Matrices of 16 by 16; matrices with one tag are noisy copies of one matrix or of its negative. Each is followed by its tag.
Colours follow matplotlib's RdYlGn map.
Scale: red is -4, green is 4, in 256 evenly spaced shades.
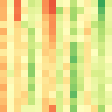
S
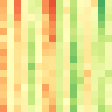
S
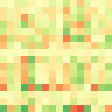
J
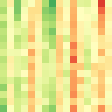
S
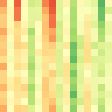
S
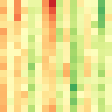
S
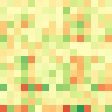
J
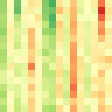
S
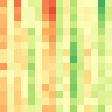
S
